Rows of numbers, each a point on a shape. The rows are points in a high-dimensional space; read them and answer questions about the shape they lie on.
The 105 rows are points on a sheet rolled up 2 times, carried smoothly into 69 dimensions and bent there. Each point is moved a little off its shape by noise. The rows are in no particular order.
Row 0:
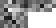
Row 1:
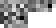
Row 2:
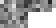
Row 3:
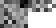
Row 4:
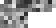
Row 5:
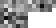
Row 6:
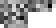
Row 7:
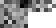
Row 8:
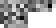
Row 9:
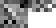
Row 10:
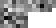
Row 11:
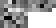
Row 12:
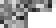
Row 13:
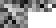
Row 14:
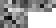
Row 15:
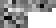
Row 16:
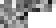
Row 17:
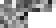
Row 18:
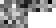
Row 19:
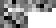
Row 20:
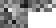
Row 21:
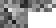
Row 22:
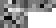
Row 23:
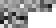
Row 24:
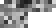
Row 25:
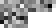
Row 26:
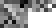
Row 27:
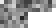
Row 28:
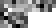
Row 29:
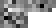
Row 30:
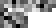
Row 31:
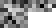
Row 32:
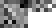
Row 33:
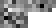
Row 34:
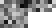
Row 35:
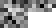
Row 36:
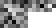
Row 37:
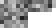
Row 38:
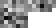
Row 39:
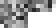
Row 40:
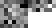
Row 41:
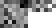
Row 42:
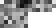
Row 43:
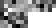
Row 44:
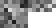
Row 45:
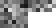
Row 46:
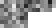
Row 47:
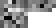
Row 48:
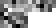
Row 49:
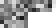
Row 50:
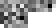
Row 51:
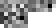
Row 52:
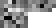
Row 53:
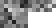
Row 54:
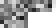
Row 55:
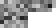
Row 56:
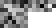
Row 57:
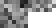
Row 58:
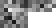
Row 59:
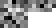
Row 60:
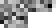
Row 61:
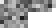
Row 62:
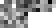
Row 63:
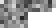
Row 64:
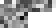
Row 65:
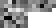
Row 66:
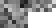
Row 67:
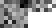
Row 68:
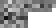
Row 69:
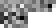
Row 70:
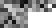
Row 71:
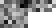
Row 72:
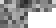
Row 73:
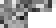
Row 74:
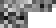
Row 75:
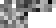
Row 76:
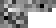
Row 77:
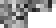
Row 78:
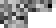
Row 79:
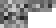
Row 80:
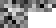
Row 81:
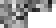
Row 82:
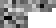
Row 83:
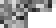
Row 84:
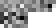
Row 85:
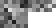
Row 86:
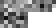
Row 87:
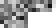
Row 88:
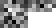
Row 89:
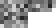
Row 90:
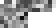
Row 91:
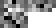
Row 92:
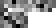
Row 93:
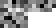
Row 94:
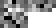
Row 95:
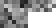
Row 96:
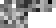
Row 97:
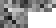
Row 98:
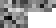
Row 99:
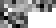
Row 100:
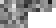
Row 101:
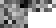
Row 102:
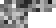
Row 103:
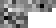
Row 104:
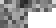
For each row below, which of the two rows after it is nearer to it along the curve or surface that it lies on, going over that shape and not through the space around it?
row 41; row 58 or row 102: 102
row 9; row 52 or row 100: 52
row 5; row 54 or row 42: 54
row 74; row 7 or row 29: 29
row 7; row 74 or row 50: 50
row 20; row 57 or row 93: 57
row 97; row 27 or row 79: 27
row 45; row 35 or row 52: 52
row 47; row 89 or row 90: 89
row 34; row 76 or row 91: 91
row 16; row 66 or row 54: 54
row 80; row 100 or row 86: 86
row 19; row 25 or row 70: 70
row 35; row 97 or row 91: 91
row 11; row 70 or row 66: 66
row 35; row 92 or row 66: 92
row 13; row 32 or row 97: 32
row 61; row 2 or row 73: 2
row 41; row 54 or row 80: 80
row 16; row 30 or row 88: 88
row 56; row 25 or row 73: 73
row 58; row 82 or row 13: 82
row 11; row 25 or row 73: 25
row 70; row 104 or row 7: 7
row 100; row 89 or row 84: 89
